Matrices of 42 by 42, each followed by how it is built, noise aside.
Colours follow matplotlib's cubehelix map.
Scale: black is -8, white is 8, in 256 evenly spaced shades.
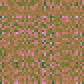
low rank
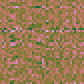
low rank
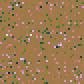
sparse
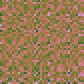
low rank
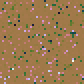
sparse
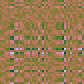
low rank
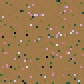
sparse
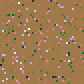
sparse
